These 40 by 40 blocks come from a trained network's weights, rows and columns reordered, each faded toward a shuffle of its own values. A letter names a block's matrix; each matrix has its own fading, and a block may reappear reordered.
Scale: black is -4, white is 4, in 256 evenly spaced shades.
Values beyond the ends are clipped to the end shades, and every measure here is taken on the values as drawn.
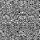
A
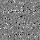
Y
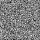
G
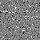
Y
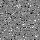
Y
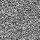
G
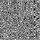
A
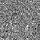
A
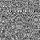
A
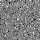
Y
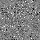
Y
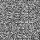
G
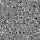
Y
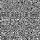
A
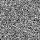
G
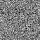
G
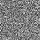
G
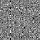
A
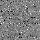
Y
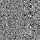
A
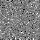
Y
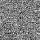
G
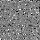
Y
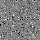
Y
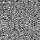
A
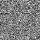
G
